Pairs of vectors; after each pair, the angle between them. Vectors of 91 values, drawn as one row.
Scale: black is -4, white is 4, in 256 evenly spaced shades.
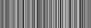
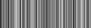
orthogonal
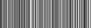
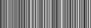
nearly parallel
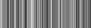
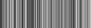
nearly opposite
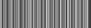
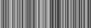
orthogonal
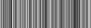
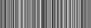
orthogonal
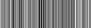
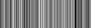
nearly opposite
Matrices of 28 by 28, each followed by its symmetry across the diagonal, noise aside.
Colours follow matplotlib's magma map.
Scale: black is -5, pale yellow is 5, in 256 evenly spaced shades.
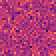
symmetric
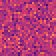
antisymmetric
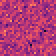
symmetric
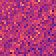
symmetric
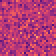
symmetric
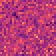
symmetric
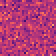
antisymmetric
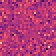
antisymmetric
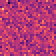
antisymmetric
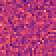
antisymmetric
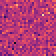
antisymmetric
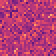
symmetric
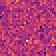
antisymmetric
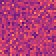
symmetric
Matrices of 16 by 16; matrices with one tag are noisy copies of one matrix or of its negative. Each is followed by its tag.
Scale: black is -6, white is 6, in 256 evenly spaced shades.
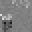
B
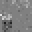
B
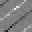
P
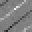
P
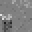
B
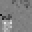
B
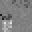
B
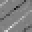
P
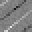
P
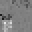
B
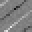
P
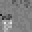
B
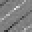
P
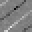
P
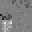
B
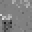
B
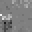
B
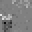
B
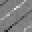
P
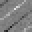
P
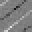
P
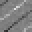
P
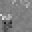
B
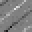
P
